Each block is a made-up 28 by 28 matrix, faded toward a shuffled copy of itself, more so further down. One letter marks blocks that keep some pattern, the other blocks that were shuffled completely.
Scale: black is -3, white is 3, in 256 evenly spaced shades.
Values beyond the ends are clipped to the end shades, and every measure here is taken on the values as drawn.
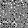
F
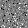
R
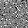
F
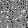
F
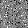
R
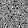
R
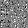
R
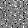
F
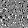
F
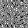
F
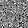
R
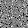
R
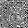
F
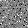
R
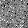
R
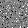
R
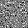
F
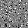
F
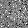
R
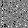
F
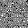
F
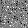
R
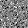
F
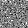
R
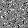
R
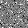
R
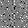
F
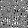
F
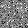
R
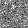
R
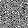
R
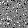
F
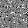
F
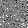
F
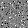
R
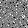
R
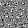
F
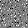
F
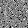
R
